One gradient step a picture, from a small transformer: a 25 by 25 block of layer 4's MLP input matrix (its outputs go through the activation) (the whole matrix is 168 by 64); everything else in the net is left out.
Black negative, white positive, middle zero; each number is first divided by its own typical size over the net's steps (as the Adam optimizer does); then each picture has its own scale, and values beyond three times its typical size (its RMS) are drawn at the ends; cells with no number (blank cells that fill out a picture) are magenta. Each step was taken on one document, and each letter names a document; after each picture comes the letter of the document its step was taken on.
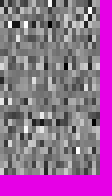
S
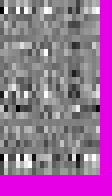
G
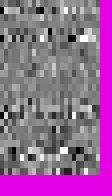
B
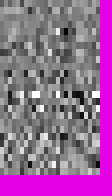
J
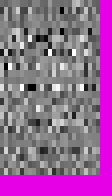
B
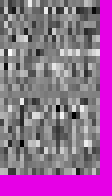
B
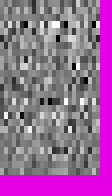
S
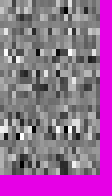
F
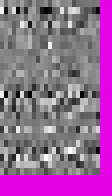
G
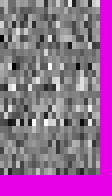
S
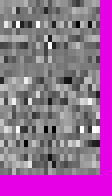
G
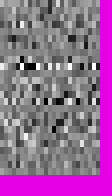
S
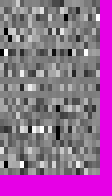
B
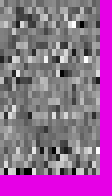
F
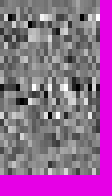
S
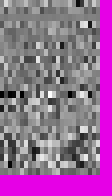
J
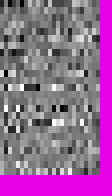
B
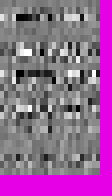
F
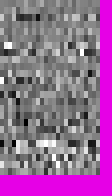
F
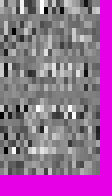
B
